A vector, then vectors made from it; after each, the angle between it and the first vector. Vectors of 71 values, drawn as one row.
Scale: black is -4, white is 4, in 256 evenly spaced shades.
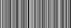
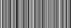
nearly parallel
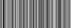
partly opposed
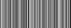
nearly parallel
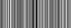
partly opposed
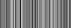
orthogonal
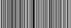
partly opposed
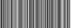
nearly opposite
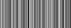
nearly parallel
